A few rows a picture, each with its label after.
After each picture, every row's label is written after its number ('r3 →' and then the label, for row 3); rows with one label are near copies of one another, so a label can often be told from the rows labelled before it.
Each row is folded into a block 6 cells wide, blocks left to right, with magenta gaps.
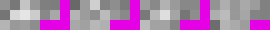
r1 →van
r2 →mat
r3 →van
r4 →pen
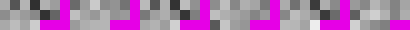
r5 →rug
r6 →mat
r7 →rug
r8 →pen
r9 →rug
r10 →van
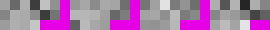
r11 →rug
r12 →pen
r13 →mat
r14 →rug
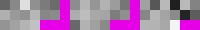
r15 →mat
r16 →pen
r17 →rug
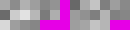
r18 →van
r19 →mat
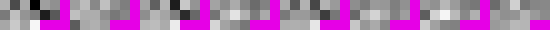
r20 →rug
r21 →pen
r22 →rug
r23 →van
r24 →rug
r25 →van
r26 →van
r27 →mat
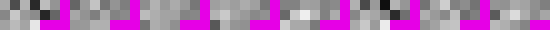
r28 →rug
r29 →mat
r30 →pen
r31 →pen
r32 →van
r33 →rug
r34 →mat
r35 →van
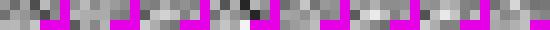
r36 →rug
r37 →pen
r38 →van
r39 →rug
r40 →mat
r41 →van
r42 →van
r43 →mat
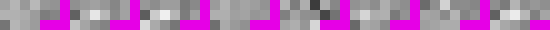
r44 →pen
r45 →van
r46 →van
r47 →pen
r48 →rug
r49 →pen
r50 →mat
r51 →van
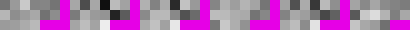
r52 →mat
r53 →rug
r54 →rug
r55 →pen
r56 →rug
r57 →van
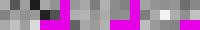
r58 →rug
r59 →pen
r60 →van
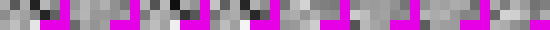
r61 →rug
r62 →pen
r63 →rug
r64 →rug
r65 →mat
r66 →pen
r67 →pen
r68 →van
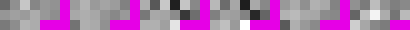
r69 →mat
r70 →pen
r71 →rug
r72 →rug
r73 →pen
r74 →van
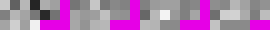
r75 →rug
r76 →mat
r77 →van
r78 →van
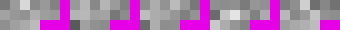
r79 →mat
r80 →pen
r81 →pen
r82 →van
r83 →mat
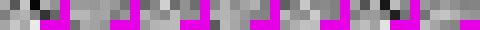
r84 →rug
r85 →pen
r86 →mat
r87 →pen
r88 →mat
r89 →rug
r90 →van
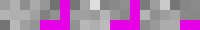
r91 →pen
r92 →mat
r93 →mat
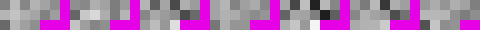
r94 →pen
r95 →van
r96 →rug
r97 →pen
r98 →rug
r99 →rug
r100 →pen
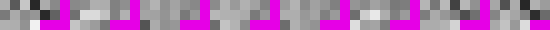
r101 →rug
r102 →van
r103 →pen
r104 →pen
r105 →pen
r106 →van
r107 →rug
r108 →rug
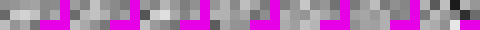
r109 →van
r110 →van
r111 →van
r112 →pen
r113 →mat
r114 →mat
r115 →rug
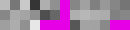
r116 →rug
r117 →pen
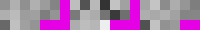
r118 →pen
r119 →rug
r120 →pen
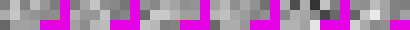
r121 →pen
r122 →mat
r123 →van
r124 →pen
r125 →rug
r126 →van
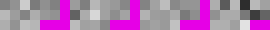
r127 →mat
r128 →van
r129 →mat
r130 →rug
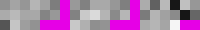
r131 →pen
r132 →van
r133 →rug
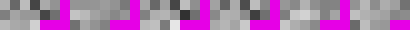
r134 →rug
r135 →pen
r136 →rug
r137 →rug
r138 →van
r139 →pen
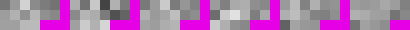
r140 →mat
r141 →rug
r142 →mat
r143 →van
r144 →pen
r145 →pen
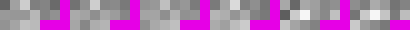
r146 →mat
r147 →mat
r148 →mat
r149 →mat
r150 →van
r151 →van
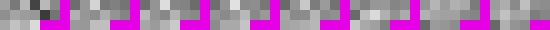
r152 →rug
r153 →mat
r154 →mat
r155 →mat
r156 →mat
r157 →van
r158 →pen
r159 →pen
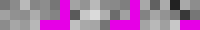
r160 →mat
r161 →van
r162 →rug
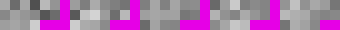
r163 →rug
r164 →van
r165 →pen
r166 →mat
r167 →pen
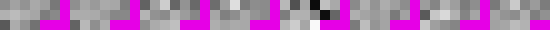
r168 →pen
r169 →pen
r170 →mat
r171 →mat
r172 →rug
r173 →pen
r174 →van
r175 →mat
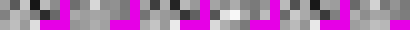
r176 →rug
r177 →mat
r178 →rug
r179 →van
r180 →rug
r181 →mat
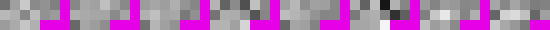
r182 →mat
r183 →pen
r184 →pen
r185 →rug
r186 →pen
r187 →rug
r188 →van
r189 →van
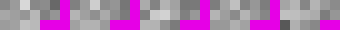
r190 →mat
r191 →mat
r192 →van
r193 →mat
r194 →pen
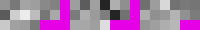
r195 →van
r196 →rug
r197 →mat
